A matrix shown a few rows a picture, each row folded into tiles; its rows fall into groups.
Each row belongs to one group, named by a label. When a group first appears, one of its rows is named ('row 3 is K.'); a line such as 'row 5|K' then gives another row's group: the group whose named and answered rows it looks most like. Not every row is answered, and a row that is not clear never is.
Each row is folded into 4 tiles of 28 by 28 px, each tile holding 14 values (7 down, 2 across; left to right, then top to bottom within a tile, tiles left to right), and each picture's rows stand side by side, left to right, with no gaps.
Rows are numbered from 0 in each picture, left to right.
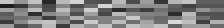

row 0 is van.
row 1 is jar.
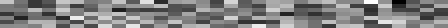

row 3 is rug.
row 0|van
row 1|jar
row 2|rug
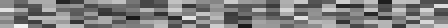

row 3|van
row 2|van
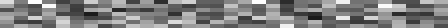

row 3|rug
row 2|rug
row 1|jar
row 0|rug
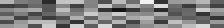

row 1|jar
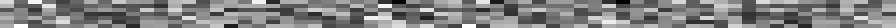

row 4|jar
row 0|rug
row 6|rug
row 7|van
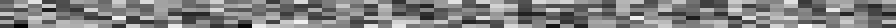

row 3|rug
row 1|rug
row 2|jar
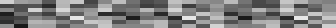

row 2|van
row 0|van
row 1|van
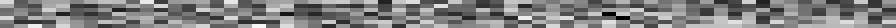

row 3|van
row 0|rug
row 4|van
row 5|van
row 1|jar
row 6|jar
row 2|rug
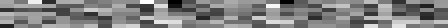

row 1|rug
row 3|rug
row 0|jar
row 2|rug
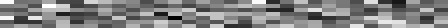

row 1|van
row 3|jar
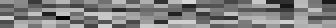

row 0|van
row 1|jar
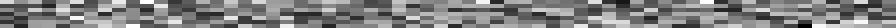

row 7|jar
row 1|rug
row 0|van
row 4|jar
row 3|van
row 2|rug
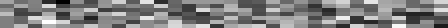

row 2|rug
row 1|jar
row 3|rug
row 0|jar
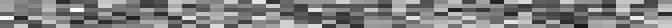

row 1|van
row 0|rug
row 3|van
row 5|van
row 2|jar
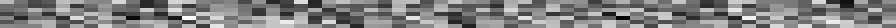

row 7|jar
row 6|van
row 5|van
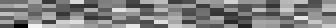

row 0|jar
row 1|rug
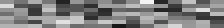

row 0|rug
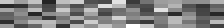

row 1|rug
